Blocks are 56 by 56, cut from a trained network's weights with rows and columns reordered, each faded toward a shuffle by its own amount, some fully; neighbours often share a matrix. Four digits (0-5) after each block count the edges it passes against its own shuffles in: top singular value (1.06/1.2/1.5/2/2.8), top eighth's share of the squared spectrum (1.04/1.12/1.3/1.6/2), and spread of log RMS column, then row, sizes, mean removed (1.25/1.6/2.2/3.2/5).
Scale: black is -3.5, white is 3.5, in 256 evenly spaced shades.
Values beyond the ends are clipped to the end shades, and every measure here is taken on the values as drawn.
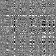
4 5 3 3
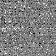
2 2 1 1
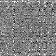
3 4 2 1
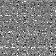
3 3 2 2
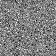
0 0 0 0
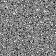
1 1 0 0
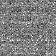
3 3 2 1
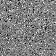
0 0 0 0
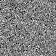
0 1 0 0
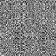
3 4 2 2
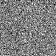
2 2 0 0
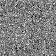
1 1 0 0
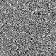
2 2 0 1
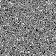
0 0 0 0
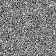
1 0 0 0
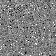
1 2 0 0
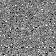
2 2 0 1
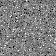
0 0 0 0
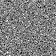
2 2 0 0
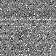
2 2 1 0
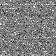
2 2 0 0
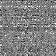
3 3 2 2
